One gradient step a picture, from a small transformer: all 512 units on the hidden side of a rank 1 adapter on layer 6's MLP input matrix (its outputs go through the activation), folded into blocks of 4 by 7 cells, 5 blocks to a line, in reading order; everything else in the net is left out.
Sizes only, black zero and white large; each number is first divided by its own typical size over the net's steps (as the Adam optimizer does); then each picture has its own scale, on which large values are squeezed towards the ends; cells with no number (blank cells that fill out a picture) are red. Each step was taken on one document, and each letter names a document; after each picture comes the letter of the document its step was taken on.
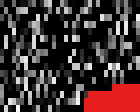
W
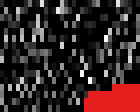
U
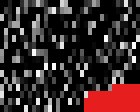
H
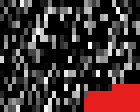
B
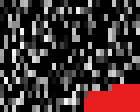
B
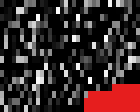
U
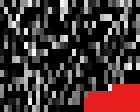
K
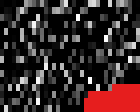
U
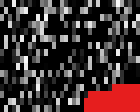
W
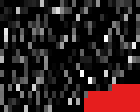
U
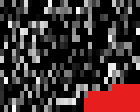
B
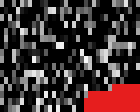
B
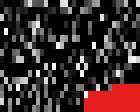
H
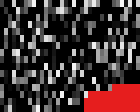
W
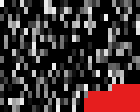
B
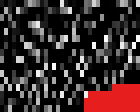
H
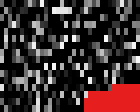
U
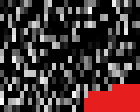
B
